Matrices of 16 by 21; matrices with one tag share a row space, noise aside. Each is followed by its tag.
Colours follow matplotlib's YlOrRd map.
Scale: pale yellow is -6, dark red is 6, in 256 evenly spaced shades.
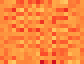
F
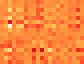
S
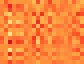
S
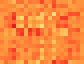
F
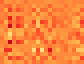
S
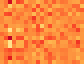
S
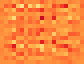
F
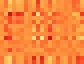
S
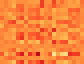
F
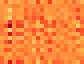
S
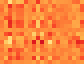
S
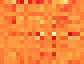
F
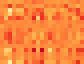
S
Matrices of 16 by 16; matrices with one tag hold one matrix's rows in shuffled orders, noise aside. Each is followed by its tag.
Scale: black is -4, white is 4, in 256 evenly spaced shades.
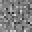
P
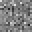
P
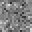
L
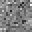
L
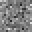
L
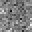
L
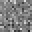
P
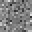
L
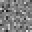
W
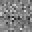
P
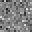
W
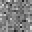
L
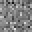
P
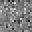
P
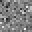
W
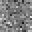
L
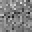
P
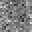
L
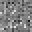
P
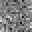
L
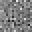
P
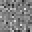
P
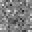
L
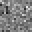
W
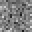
L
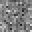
L
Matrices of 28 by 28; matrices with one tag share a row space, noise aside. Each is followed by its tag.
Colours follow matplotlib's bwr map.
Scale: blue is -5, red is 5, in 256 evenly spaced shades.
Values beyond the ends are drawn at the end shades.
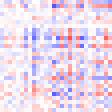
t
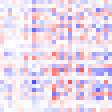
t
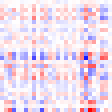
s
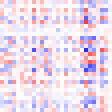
s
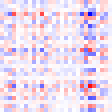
s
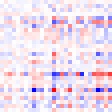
t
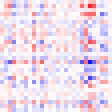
s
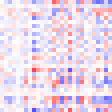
t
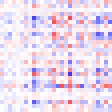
t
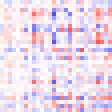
t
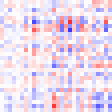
t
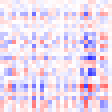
s
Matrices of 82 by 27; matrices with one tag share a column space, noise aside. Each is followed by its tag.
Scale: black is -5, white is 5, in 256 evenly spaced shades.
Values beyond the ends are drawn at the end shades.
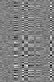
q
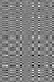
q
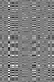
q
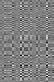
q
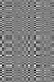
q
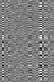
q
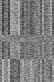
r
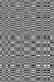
q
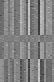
r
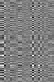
q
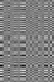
q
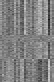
r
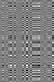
q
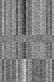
r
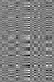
q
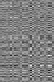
q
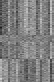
r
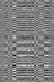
q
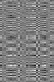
q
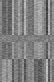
r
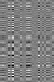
q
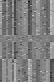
r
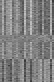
r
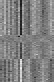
r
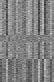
r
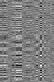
q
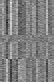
r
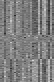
r
